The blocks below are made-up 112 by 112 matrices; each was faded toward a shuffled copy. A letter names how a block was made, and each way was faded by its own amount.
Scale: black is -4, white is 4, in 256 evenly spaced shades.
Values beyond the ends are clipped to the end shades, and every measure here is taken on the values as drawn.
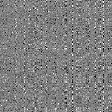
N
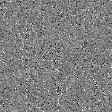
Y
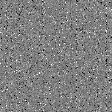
Y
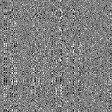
N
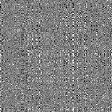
N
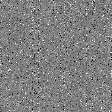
Y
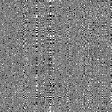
N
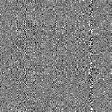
N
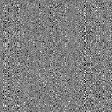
N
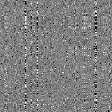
N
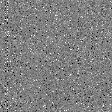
Y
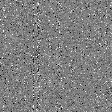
Y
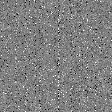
Y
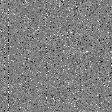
Y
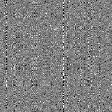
N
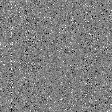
Y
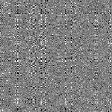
N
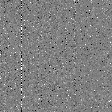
Y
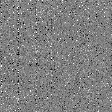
Y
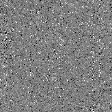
Y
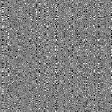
N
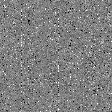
Y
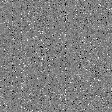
Y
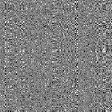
N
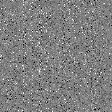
Y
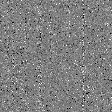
Y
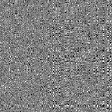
N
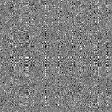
N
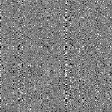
N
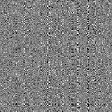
N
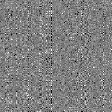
N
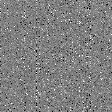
Y
